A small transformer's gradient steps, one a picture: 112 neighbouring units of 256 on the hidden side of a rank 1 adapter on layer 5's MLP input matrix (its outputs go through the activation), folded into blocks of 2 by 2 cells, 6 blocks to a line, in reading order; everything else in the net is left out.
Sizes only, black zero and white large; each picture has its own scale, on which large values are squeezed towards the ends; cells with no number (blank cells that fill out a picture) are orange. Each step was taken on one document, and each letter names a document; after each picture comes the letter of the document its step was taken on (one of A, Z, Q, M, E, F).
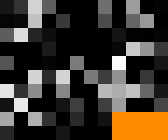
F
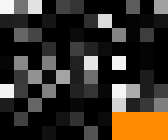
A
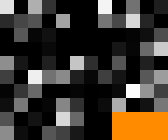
F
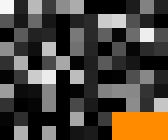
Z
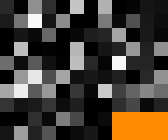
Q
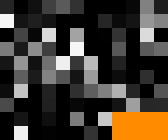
Z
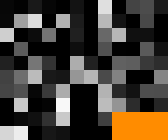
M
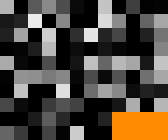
M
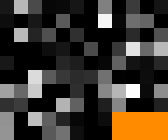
F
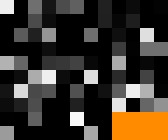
Q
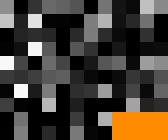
Z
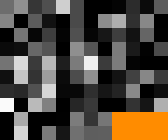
Z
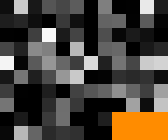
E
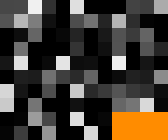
A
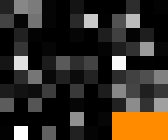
A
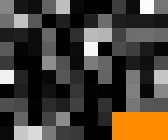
E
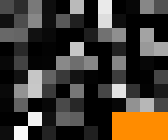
Q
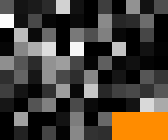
Z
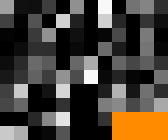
M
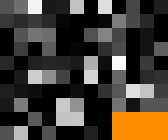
Q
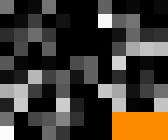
F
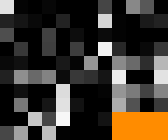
M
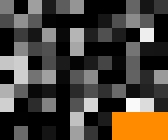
Z
